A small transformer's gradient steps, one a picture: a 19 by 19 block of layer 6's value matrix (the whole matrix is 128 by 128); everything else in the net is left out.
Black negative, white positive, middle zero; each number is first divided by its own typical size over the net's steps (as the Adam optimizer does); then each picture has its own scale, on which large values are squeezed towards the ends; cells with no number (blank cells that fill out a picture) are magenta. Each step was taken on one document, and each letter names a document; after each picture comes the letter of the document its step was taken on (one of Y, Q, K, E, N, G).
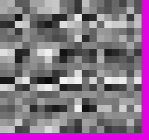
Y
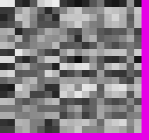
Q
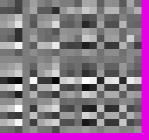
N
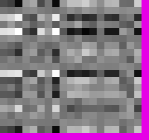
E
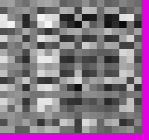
Y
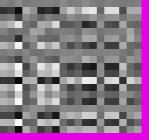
N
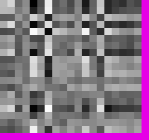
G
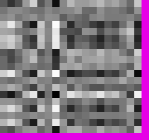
E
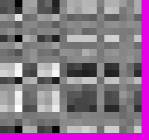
N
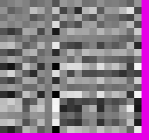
E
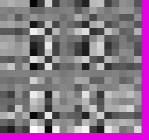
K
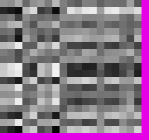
N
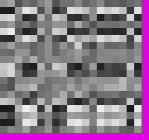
Q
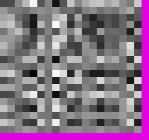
E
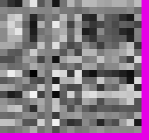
E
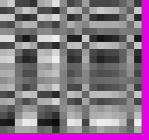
Y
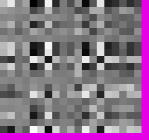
K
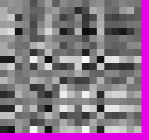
K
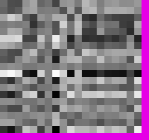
E
